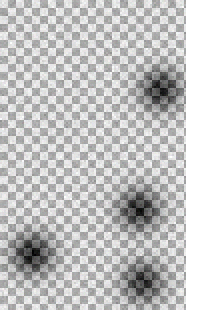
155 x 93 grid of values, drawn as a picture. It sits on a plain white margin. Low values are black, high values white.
Dips: four. Mirror symmetry: none. Lone odd cells: none. Odd rows or columns: none.
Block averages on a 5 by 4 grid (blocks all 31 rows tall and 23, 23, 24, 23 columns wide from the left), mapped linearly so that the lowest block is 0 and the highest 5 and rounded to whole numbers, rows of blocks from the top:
5555 / 5550 / 5555 / 3522 / 2432
